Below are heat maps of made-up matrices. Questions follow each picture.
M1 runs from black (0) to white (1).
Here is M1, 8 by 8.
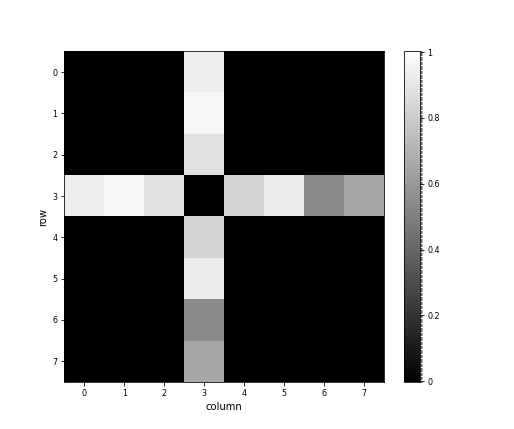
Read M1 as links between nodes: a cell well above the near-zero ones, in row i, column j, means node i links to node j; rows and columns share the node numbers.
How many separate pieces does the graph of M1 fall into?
1
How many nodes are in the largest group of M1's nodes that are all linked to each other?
2
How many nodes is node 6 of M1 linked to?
1
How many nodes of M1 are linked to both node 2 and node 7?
1
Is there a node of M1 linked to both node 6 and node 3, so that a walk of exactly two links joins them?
no
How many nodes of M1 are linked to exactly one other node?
7
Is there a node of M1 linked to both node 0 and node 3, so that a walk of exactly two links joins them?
no
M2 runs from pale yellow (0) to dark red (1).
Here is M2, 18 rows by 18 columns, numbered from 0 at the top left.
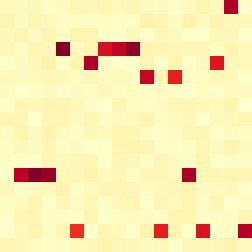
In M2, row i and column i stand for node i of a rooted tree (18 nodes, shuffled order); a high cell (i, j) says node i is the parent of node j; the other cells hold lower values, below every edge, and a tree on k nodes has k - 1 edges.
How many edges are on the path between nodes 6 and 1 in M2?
4
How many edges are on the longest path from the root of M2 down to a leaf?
6
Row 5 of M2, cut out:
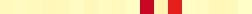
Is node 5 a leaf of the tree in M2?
no
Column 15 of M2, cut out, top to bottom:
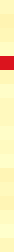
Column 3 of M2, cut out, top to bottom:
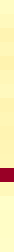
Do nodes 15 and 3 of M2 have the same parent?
no
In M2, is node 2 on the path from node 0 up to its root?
no
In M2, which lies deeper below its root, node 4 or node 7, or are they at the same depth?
the same depth
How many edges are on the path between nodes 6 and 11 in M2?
6
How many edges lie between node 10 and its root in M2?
3
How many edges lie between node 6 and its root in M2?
6
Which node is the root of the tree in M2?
0
